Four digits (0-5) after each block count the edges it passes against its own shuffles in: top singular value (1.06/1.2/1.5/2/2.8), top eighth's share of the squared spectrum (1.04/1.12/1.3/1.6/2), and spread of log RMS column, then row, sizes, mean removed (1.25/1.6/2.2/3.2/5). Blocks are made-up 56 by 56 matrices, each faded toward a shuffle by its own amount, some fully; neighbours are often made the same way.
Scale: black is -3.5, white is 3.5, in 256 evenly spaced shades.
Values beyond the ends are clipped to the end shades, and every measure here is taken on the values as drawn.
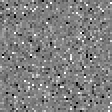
1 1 0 0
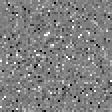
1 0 0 0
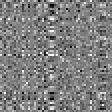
5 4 3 3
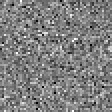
2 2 0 1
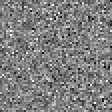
0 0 0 0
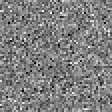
1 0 0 0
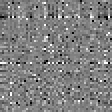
4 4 2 2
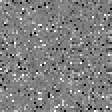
2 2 0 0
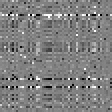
5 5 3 3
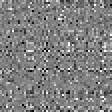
4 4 2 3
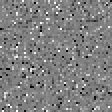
0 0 0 0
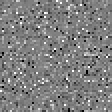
3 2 0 1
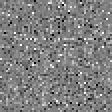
3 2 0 1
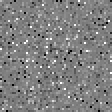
0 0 0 0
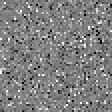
1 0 0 0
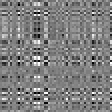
5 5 4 4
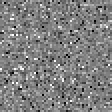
2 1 0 0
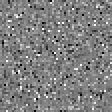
0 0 0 0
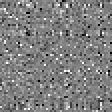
4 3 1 2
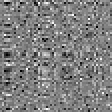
4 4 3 2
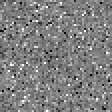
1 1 0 0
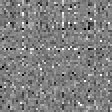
4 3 2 2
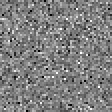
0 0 0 1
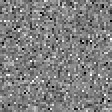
0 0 0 0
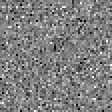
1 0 0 0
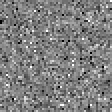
0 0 0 0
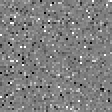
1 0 0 0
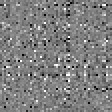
4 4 2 2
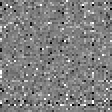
3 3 2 1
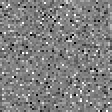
2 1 0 0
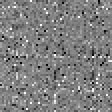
3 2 2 0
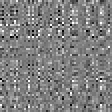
4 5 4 3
